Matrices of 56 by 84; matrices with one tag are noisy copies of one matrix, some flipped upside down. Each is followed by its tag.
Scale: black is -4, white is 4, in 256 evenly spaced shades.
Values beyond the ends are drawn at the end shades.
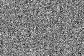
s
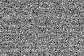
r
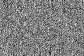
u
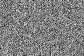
u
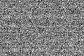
r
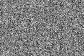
s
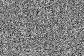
s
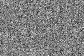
s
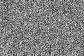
u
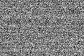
r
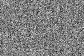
s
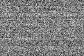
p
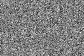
s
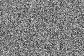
s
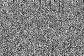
u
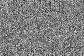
u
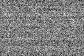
p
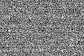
r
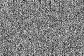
u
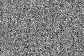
s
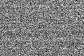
r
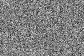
s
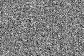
s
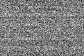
p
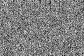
u
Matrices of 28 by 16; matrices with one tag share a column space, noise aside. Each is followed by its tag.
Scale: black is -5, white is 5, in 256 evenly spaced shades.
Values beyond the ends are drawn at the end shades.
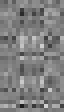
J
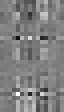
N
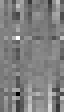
N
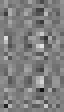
J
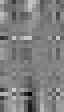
N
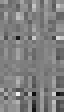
N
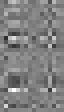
J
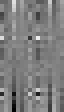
N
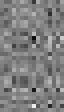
J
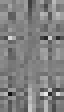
N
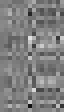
J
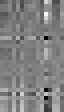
N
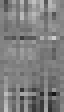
N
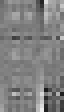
N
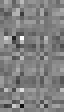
J
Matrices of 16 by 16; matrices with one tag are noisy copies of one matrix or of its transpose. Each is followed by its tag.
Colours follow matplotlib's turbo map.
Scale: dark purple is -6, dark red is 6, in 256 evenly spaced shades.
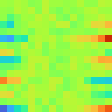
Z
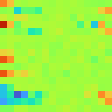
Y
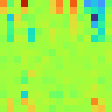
Y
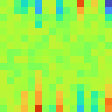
Z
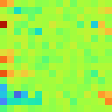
Y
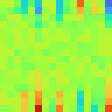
Z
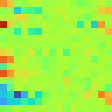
Y
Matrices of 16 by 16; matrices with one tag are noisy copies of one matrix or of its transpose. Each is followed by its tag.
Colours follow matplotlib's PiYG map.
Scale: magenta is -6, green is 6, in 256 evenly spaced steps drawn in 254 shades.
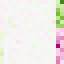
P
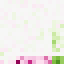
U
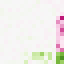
U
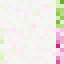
P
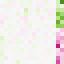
P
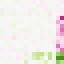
U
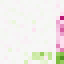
U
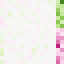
P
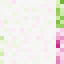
P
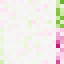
P
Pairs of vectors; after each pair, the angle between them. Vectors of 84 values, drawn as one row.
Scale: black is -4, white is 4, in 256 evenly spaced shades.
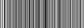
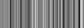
orthogonal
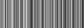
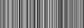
orthogonal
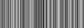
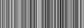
orthogonal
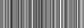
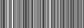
partly opposed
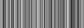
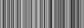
nearly parallel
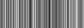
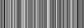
orthogonal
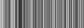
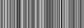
orthogonal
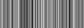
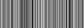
nearly parallel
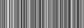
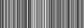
orthogonal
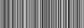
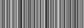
orthogonal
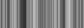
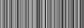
orthogonal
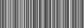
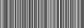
orthogonal
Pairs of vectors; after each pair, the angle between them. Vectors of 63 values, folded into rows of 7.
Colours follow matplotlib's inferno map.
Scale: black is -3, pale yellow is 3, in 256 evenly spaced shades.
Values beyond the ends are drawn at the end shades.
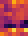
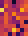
orthogonal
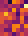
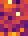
partly opposed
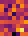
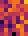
partly aligned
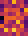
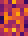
nearly parallel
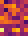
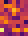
nearly parallel
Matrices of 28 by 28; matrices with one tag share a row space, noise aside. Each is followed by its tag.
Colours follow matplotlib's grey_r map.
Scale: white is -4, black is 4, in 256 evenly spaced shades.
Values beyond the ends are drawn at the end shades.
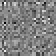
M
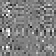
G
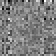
G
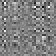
M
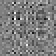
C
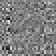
G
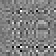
C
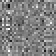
G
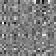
M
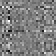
G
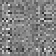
G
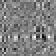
M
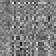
C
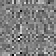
C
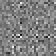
C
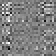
G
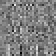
C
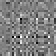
C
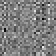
M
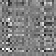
G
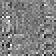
G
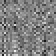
M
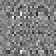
C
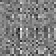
C
